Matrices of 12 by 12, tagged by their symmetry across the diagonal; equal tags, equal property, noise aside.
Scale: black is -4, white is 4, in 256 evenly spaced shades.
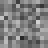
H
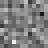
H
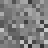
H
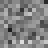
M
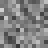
M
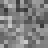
H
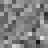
H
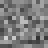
M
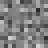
H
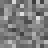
M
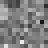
H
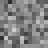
M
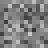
H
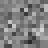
H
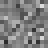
H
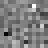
H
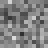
M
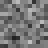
M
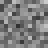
M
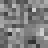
H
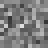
M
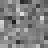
H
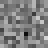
M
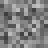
H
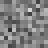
H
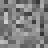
M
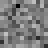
M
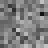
M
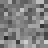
M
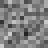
M
